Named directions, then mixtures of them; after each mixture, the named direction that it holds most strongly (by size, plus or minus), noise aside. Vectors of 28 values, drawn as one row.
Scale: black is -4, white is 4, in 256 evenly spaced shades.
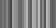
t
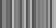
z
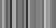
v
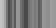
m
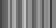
m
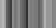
m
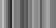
m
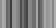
m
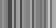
z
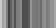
m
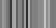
v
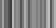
t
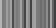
z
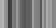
m
